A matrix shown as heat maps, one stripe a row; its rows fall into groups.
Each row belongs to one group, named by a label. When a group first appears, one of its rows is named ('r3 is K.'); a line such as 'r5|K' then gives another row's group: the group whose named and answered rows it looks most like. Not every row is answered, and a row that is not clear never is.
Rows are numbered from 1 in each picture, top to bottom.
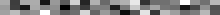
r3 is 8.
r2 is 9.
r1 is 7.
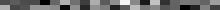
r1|7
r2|9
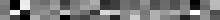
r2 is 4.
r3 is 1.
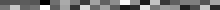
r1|7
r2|8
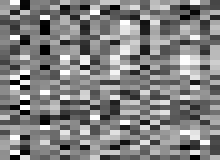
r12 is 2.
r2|9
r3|4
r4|8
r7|7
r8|1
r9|9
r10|7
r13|2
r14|7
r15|2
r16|1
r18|1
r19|8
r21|9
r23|9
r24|4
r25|7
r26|8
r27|2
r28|1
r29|8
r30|9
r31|1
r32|4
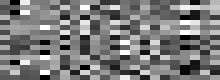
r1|4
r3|4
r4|9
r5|2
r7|2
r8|9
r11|7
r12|8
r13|4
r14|9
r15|8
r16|7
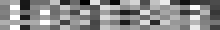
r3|8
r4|1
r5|8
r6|1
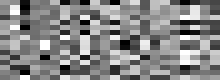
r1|9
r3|1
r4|2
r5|9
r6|1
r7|9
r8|2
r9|8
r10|8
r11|2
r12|7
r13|2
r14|9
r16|2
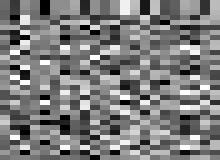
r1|7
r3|7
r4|4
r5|2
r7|4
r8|9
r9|4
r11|1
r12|4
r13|8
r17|2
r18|8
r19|2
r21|8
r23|7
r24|9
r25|4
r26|9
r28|1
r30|2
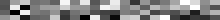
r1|2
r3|4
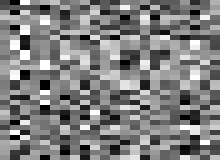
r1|4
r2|7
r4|8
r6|4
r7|2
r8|9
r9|1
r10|1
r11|2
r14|8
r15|1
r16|1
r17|7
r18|7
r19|8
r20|9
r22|7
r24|9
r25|4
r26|2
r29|8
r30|9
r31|9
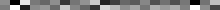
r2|1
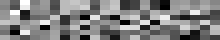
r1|2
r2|2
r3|1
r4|9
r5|8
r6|7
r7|4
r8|9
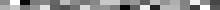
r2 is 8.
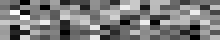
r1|9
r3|1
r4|2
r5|8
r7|9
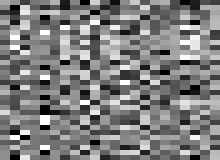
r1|9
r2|4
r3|4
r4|7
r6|2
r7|8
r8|1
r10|1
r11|2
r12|2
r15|2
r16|8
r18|4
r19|9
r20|7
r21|2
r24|8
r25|8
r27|4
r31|7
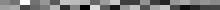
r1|2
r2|9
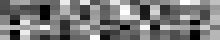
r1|2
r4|7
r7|4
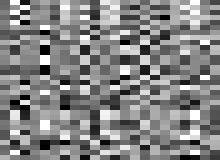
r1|1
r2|2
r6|8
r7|7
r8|2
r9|8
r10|7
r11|7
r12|8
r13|8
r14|7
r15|7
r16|8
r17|9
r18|2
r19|8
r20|9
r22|9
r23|1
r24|1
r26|8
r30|7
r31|1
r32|9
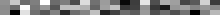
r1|8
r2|2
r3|4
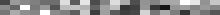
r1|2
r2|2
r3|8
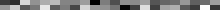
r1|4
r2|8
